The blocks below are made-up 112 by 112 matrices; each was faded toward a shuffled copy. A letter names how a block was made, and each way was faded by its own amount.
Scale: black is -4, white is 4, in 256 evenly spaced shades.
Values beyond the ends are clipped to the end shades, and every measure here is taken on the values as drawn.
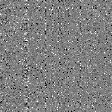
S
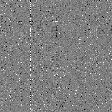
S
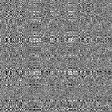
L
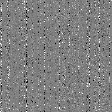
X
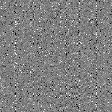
S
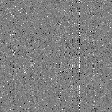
S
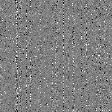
X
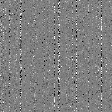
X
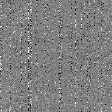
X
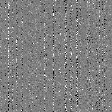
X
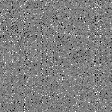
S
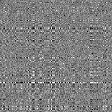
L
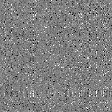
S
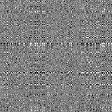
L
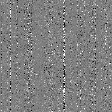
X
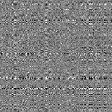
L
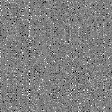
S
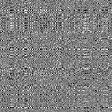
L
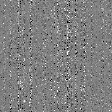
X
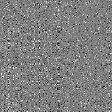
S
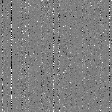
X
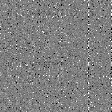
S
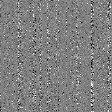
X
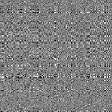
L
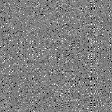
S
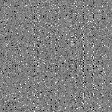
S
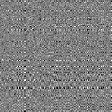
L
